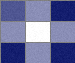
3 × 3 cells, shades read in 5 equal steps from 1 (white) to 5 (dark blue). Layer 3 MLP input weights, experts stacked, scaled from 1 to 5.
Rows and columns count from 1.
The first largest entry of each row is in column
3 1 1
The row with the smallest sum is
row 2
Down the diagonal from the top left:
4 1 5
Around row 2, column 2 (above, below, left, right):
3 3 3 3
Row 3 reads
5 3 5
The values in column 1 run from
3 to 5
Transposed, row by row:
4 3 5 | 3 1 3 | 5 3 5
